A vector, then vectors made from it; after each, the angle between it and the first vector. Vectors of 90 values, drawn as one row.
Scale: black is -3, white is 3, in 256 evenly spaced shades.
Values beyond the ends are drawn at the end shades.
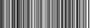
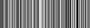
partly aligned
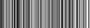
nearly parallel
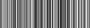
orthogonal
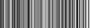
nearly parallel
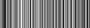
partly opposed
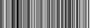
nearly parallel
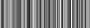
partly aligned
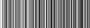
partly opposed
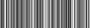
partly aligned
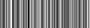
partly aligned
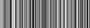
nearly opposite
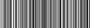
nearly opposite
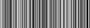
nearly opposite
